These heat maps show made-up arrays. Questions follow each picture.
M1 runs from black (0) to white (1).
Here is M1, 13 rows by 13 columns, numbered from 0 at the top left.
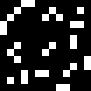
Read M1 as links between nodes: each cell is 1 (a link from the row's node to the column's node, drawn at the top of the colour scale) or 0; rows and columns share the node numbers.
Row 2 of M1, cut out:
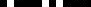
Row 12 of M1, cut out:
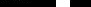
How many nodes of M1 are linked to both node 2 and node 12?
1
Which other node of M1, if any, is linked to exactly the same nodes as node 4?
none
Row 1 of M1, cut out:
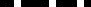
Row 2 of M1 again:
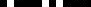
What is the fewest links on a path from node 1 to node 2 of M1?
1
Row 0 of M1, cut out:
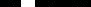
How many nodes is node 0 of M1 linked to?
2
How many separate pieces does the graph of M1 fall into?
1
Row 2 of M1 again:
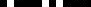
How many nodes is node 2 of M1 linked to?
3
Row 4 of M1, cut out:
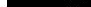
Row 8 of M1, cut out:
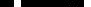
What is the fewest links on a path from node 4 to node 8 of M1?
6
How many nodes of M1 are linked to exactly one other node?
2
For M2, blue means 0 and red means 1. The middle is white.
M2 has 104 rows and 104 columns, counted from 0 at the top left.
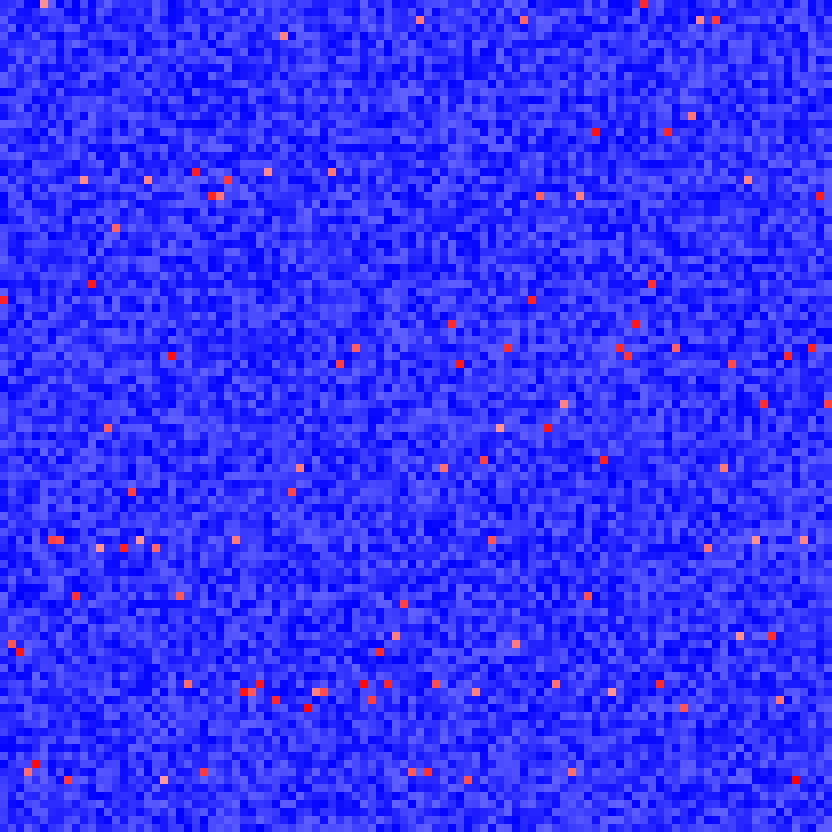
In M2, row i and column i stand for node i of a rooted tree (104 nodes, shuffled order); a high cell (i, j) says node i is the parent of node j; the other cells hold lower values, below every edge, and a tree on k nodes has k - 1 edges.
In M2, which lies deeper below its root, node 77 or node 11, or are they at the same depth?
node 11
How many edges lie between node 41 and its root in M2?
3
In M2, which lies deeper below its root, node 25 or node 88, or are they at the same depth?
node 88
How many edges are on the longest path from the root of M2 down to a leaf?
34
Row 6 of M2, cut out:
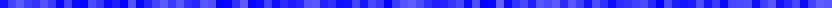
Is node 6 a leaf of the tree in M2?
yes
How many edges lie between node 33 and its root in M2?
3
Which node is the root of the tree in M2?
43
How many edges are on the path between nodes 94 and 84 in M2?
6
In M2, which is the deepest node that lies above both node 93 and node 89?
22
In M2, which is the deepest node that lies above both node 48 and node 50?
85
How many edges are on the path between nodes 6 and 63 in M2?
6
